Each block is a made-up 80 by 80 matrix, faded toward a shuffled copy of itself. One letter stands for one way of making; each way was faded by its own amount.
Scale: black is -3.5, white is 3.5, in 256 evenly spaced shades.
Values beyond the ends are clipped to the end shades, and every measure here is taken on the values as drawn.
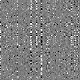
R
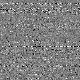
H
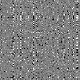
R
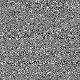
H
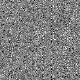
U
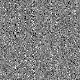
U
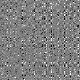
R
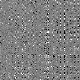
R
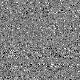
H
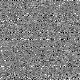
H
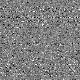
H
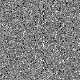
U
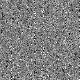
U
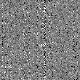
U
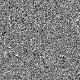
U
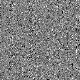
U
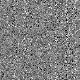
U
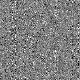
U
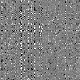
R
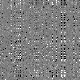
R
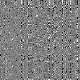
R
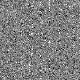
U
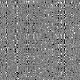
R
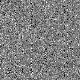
U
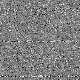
H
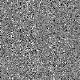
U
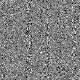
U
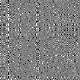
R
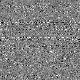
H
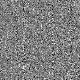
U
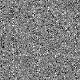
U
